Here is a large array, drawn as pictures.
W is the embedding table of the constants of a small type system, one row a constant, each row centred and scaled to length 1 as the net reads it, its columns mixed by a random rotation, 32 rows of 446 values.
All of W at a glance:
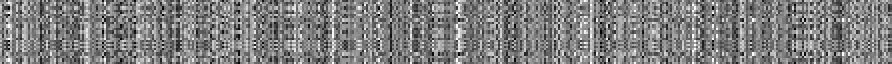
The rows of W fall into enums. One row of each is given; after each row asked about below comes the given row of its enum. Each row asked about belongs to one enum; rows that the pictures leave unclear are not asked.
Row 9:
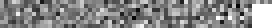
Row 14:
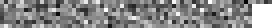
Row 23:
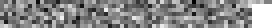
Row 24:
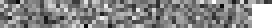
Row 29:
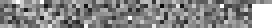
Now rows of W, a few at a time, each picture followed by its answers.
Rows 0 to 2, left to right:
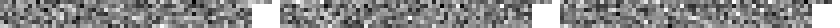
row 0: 23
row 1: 29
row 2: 14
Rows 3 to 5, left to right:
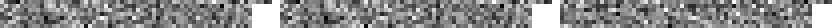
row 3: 24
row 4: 24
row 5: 14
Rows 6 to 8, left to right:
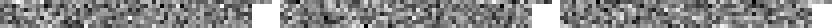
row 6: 29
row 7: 24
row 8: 23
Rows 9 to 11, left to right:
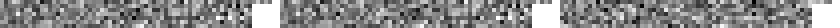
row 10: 9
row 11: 23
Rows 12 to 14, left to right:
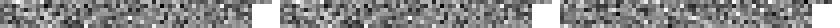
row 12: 29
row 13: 29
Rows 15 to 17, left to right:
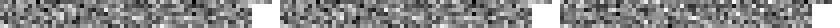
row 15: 23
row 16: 23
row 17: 14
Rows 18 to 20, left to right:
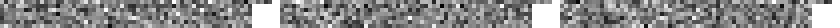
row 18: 14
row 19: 29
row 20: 24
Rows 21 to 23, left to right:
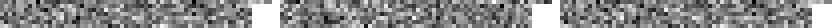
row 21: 23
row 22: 24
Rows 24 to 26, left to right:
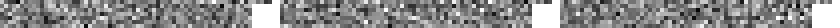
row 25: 14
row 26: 9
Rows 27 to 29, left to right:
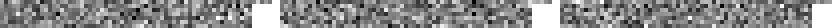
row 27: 9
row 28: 23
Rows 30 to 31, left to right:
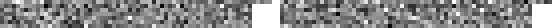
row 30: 29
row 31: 14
